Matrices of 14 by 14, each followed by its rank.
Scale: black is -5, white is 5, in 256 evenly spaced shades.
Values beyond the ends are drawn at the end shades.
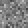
full rank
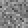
full rank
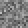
full rank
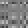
one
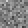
full rank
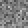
full rank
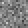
full rank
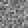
full rank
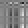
one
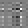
one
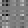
one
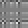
one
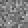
full rank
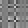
one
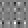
one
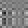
one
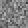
full rank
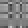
one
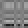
one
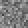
full rank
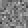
full rank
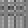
one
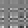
one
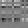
one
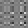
one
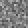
full rank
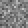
full rank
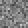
full rank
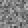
full rank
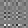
one
